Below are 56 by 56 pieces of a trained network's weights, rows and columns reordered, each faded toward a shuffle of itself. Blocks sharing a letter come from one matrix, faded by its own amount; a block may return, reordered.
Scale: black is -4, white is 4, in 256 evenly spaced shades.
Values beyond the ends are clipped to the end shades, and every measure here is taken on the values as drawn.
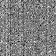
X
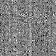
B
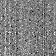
X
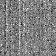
X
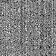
B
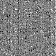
X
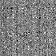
B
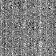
B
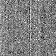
X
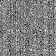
B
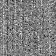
X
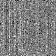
B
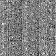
B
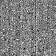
X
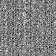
B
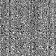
B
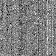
X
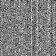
X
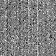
X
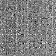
B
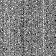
X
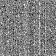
X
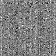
B
